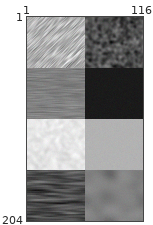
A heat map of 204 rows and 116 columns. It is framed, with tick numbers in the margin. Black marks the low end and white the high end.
The table splits into 4 rows of 2 panels. Panel 1,1: high, slanting up to the right. Panel 1,2: low, blotchy. Panel 2,1: middling, streaked across, faint in contrast. Panel 2,2: very low, flat. Panel 3,1: very high, blotchy, faint in contrast. Panel 3,2: high, flat. Panel 4,1: low, streaked across. Panel 4,2: middling, smooth, faint in contrast.
